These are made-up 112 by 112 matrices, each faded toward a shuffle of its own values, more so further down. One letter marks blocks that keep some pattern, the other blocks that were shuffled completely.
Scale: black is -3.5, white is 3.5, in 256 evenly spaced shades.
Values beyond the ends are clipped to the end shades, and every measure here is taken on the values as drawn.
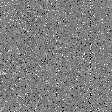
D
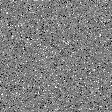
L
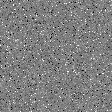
L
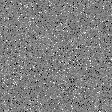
L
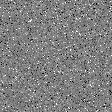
L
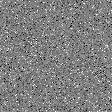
L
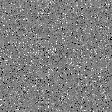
D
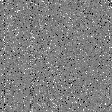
D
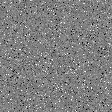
L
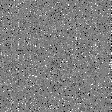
D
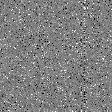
D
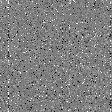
D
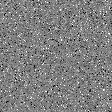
L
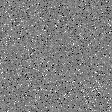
L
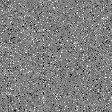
D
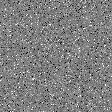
L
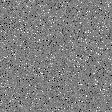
L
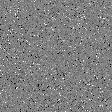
L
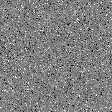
L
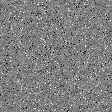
L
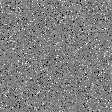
L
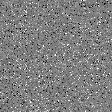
D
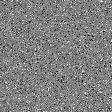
L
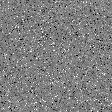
L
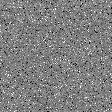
L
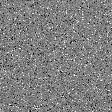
L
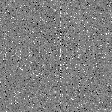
D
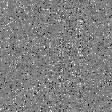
D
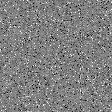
D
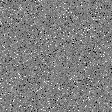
L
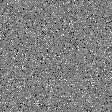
L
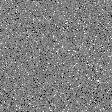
L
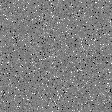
L
